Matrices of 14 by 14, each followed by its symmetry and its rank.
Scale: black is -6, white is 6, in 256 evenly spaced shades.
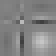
symmetric, rank one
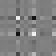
symmetric, rank one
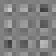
symmetric, rank one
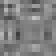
antisymmetric, rank two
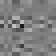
neither, rank two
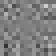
antisymmetric, rank two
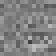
neither, rank three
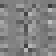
neither, rank two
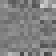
neither, rank two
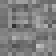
neither, rank three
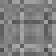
antisymmetric, rank two
